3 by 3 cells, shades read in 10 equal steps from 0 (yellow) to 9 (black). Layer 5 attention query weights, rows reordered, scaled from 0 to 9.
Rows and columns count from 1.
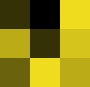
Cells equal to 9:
1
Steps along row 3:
down up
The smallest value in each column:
2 0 0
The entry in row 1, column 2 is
9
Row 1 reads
7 9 0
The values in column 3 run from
0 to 2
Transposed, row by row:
7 2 5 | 9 7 0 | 0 1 2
